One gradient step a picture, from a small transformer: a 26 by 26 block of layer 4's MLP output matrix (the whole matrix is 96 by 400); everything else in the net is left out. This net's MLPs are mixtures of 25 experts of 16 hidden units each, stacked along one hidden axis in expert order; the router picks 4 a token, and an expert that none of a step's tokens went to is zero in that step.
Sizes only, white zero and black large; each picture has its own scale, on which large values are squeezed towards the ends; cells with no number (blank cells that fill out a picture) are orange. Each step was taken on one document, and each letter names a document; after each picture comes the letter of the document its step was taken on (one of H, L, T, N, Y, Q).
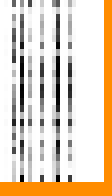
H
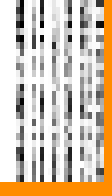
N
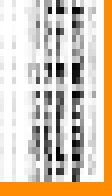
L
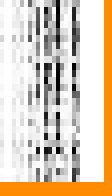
L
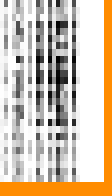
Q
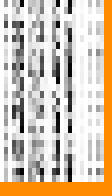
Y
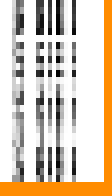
Q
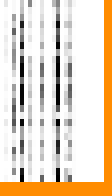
H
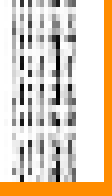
H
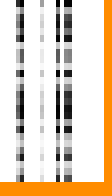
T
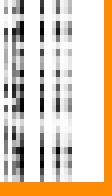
Q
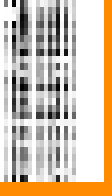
Q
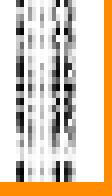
T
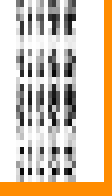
T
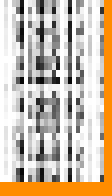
Y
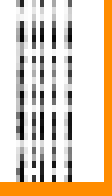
N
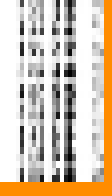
Y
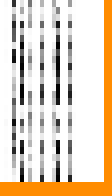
H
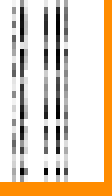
H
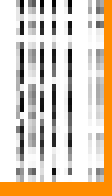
N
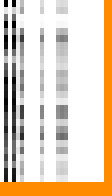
Q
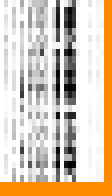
Y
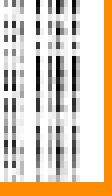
Q
